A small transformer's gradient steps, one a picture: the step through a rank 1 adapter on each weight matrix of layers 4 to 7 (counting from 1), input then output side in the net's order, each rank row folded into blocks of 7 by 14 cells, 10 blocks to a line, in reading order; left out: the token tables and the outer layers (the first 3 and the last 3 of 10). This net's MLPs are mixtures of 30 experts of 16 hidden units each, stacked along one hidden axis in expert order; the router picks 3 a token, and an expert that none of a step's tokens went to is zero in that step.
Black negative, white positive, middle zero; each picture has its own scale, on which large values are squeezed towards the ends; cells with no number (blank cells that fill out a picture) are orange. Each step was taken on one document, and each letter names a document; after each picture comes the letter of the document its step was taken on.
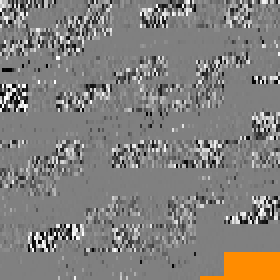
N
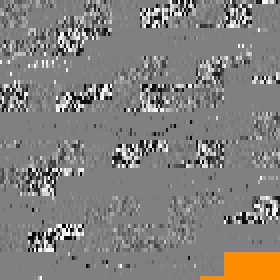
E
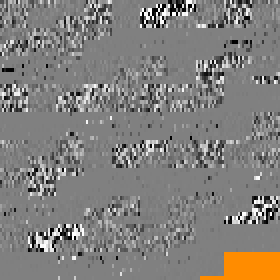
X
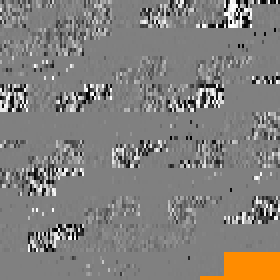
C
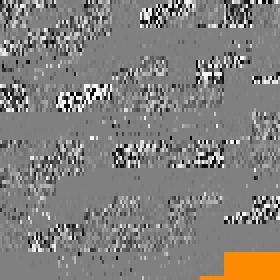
X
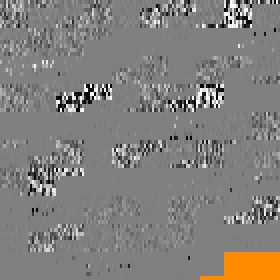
C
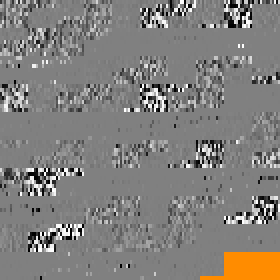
E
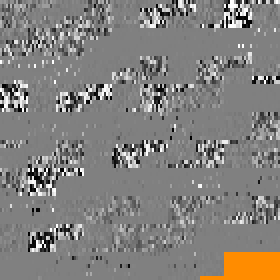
E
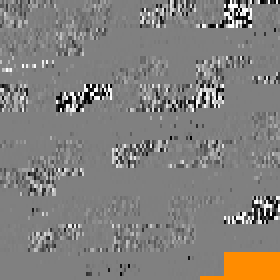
C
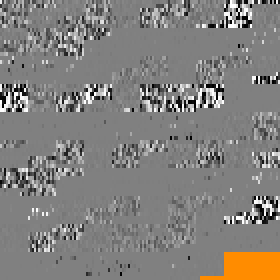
C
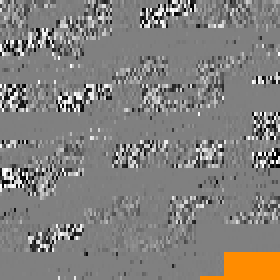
N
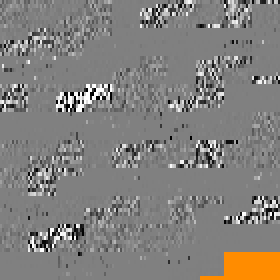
X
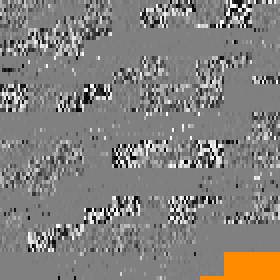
N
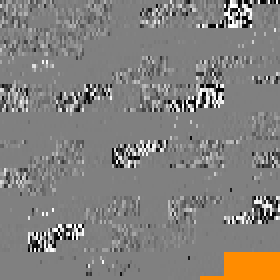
C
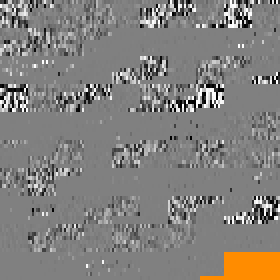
C
